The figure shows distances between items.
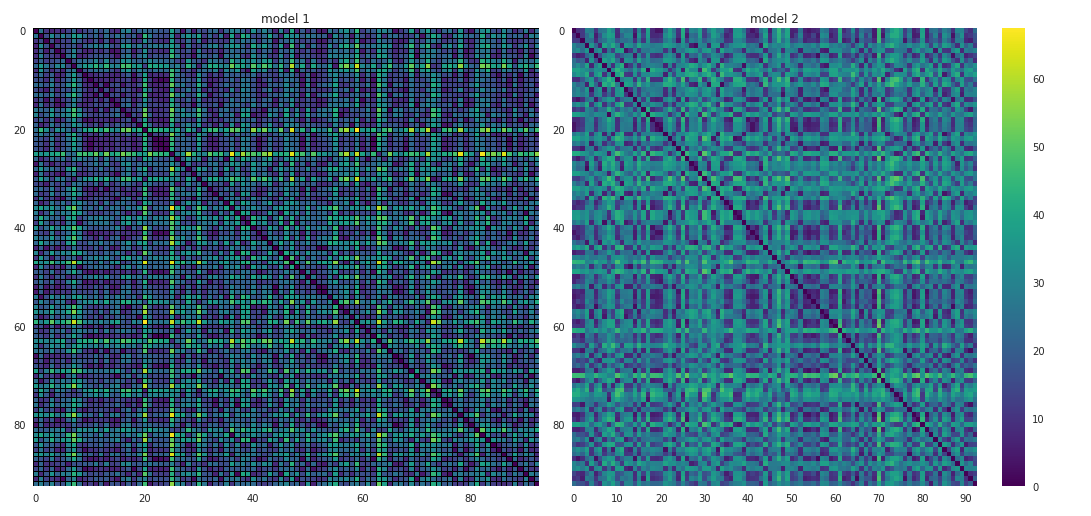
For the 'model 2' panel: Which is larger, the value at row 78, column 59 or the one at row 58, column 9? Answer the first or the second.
the second
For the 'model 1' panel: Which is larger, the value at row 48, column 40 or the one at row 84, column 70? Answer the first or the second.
the first
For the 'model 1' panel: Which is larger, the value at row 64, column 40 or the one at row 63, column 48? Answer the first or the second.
the second
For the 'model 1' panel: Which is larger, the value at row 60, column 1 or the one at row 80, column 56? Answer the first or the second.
the second
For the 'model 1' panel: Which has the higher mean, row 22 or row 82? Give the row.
82
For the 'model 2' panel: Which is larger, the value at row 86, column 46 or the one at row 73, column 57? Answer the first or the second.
the first
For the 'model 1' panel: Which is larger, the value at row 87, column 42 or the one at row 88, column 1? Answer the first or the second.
the second
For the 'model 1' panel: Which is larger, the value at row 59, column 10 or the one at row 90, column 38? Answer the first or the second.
the second
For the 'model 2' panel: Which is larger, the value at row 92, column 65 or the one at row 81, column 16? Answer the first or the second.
the first
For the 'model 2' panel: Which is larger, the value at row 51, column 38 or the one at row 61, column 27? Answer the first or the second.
the first
